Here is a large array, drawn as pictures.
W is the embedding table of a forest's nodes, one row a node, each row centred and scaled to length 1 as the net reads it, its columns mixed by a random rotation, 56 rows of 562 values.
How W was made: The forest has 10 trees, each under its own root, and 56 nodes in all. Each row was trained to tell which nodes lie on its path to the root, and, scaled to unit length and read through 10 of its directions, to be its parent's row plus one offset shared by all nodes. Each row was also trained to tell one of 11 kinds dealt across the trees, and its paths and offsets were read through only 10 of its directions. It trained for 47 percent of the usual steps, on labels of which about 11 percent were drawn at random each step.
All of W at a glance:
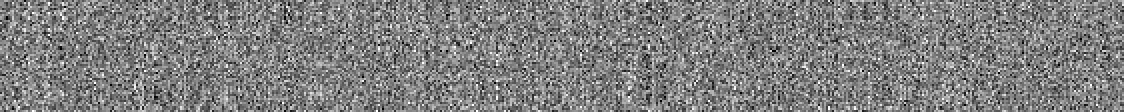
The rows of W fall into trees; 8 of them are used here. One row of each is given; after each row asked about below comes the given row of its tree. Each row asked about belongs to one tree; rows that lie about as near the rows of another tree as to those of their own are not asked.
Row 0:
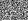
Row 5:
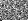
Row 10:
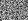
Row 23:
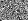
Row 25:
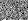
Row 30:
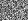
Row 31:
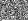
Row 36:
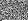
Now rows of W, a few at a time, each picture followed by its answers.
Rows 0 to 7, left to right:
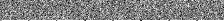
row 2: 25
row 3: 23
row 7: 31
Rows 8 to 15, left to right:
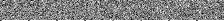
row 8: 5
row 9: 5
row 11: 25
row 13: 30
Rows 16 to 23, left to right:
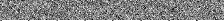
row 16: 30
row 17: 31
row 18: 30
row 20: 36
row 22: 30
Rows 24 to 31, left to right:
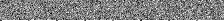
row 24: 23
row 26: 23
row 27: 10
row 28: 10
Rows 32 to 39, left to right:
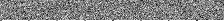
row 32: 31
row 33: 31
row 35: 30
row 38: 25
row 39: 5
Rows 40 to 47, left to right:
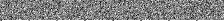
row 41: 0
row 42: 25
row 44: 10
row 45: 31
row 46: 31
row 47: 31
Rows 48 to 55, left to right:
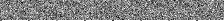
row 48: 36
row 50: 36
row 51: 25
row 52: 5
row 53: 0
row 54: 0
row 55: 5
